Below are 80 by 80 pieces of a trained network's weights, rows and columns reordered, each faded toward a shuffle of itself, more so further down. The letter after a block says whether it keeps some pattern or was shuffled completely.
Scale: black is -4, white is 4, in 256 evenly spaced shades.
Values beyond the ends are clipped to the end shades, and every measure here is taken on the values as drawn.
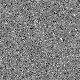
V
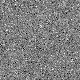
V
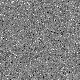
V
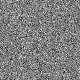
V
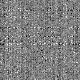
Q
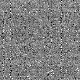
Q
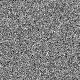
V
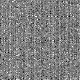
Q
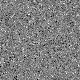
V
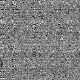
Q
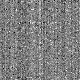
Q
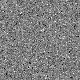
V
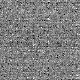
Q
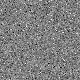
V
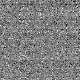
Q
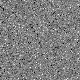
V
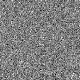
Q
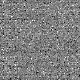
Q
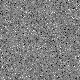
V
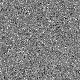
V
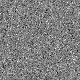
V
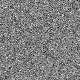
V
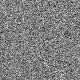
V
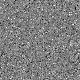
V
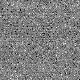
Q
